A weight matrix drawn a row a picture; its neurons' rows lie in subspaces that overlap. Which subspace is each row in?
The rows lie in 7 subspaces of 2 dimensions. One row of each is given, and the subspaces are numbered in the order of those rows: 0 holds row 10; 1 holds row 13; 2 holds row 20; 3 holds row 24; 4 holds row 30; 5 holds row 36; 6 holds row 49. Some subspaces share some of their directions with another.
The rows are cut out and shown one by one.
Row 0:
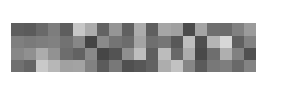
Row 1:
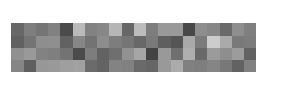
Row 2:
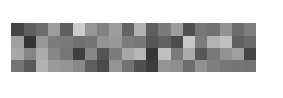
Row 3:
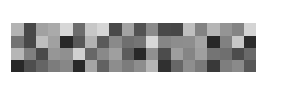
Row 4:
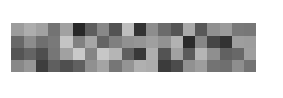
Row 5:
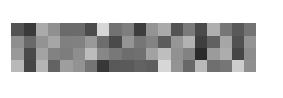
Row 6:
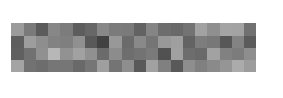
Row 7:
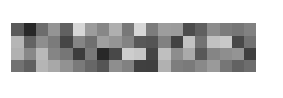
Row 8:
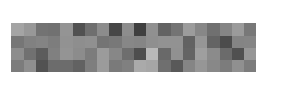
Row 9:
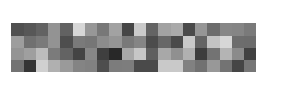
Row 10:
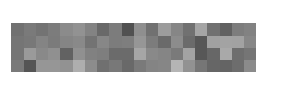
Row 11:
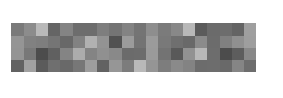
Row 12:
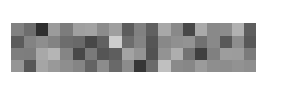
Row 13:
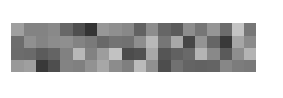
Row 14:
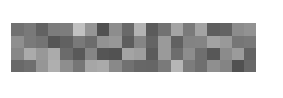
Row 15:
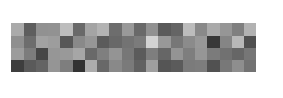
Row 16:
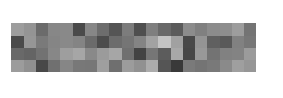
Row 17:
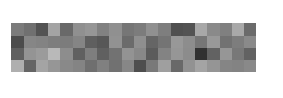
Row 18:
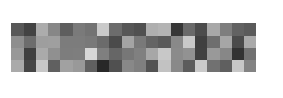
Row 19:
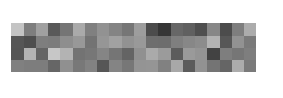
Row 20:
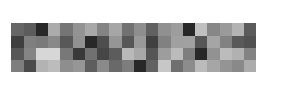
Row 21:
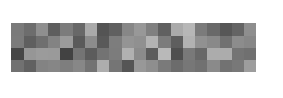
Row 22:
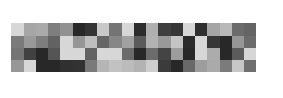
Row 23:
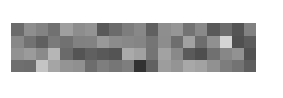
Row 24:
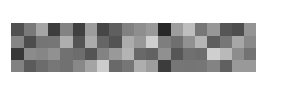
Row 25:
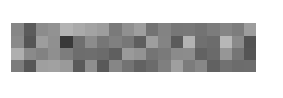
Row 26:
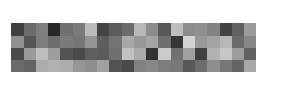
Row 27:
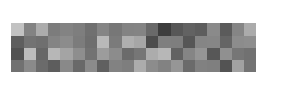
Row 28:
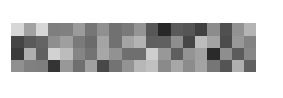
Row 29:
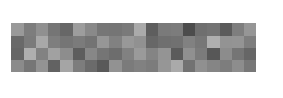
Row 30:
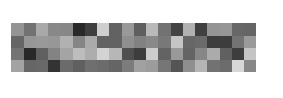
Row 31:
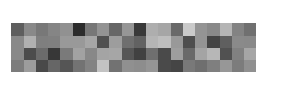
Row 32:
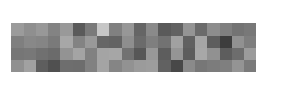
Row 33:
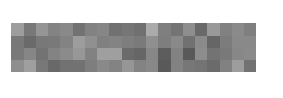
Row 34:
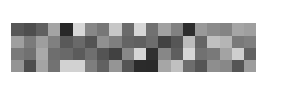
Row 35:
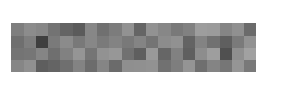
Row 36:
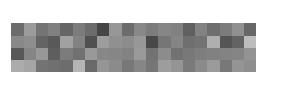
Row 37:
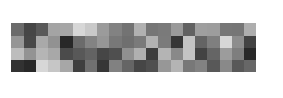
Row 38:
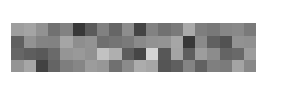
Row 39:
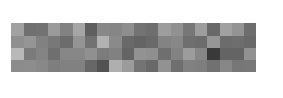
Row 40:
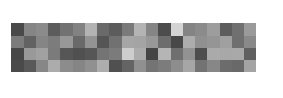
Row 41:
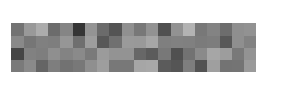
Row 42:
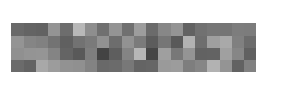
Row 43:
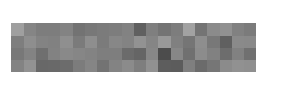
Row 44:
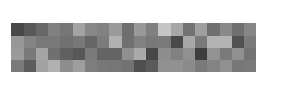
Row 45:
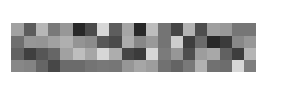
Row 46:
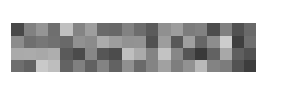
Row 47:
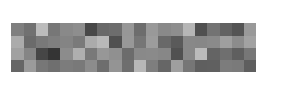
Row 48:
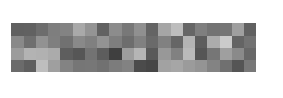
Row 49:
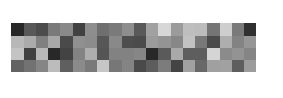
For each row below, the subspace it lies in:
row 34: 1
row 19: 6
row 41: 3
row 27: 6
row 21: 3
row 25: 5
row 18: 4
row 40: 3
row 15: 5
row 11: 2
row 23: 1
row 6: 2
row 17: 2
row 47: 2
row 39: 3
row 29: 6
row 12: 2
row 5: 4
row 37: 5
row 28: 6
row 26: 3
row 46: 1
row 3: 5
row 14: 4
